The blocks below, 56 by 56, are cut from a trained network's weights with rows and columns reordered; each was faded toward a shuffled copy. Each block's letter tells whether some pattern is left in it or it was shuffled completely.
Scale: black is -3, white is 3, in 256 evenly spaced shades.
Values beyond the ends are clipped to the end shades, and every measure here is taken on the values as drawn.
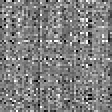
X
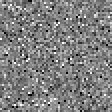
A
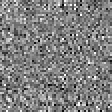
X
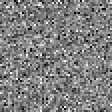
A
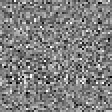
X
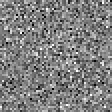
A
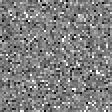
A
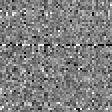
X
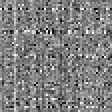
X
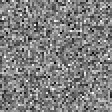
A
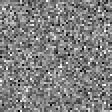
A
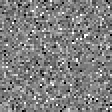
A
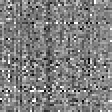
X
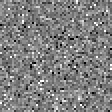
A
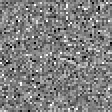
A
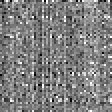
X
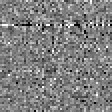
X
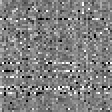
X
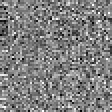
X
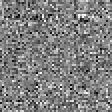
X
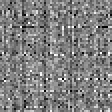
X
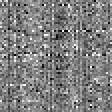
X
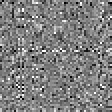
X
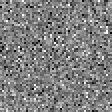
A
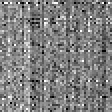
X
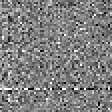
X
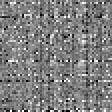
X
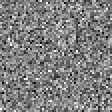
A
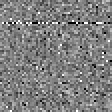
X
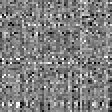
X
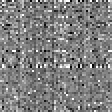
X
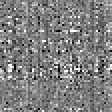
X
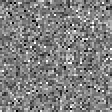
A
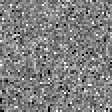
A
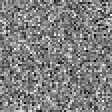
A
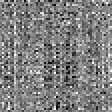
X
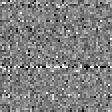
X
